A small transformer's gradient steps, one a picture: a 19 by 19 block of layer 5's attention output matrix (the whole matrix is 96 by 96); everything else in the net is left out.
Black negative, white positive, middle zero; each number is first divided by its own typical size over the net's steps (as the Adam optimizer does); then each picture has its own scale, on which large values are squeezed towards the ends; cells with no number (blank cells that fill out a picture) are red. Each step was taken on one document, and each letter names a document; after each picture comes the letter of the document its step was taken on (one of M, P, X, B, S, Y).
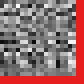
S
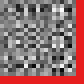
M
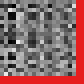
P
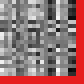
S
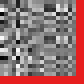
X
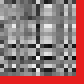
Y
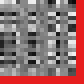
S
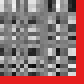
S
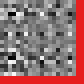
P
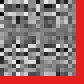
X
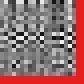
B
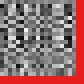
M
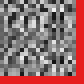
B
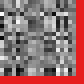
X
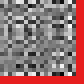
M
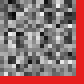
P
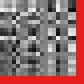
S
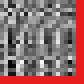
P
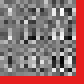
M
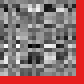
X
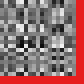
B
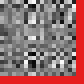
M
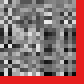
Y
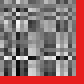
X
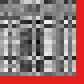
Y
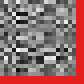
X
